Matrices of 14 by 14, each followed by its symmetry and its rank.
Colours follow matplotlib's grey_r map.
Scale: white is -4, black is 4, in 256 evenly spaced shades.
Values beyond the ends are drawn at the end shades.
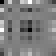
symmetric, rank one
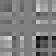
symmetric, rank one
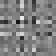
antisymmetric, rank two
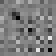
symmetric, rank three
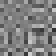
antisymmetric, rank two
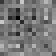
symmetric, rank three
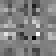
antisymmetric, rank two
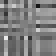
antisymmetric, rank two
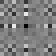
symmetric, rank two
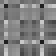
symmetric, rank one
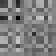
symmetric, rank two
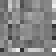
neither, rank two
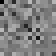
symmetric, rank three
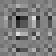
symmetric, rank two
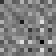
symmetric, rank three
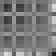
symmetric, rank one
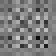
symmetric, rank two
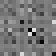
symmetric, rank three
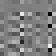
neither, rank two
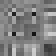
symmetric, rank two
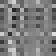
neither, rank two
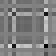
symmetric, rank one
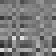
neither, rank two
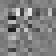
antisymmetric, rank two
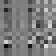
neither, rank two
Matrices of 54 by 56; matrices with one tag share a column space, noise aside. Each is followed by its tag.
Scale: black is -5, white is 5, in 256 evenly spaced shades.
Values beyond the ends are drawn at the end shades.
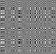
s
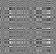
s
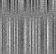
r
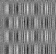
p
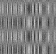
p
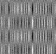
p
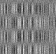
p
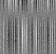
r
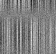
r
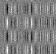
p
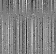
r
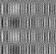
p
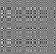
s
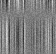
r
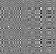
s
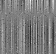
r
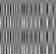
p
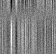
r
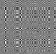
s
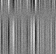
r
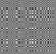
s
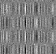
p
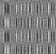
p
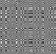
s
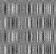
p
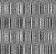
p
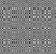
s
